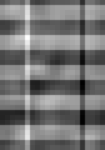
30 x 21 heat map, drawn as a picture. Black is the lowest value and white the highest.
Odd lines: columns 6 and 17. Ninth with the highest average: top left. Stripes: horizontal, repeating 5 times.
